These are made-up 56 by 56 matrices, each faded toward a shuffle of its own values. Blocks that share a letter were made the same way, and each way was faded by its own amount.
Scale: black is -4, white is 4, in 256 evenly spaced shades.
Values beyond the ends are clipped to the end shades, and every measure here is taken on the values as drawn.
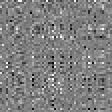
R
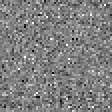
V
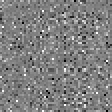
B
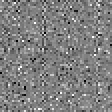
B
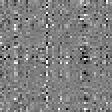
R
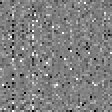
B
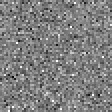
V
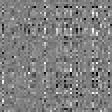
R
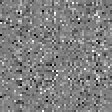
B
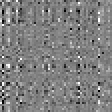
R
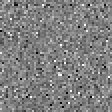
V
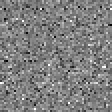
V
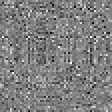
B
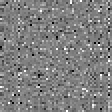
B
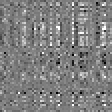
R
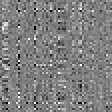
R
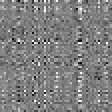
R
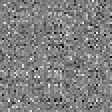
B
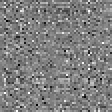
B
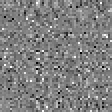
B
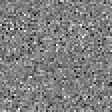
V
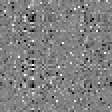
B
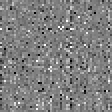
B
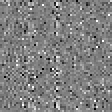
B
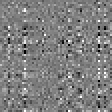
R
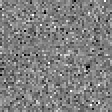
V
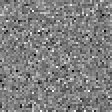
V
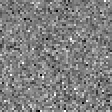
V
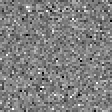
V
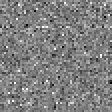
V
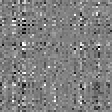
R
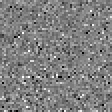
V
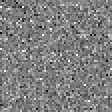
V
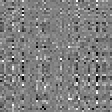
R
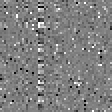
B
